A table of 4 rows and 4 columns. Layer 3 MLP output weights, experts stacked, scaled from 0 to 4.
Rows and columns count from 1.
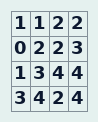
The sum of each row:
6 7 12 13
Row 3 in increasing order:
1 3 4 4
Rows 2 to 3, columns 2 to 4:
2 2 3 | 3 4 4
